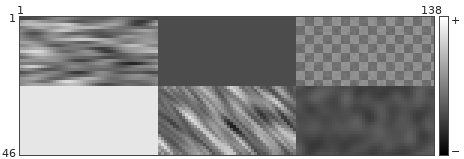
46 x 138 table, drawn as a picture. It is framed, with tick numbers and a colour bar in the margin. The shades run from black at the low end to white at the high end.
The table splits into 2 rows of 3 panels. Panel 1,1: middling, streaked across, strong in contrast. Panel 1,2: low, flat. Panel 1,3: middling, checkered. Panel 2,1: very high, flat. Panel 2,2: middling, slanting down to the right, strong in contrast. Panel 2,3: low, blotchy, faint in contrast.
